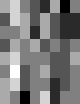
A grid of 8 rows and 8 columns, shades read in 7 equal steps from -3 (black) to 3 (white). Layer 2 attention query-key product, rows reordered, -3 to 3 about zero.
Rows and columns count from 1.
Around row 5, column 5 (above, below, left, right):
-1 1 0 -1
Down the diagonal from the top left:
1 2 1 1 0 -1 -1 0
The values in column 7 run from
-3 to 0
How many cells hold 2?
5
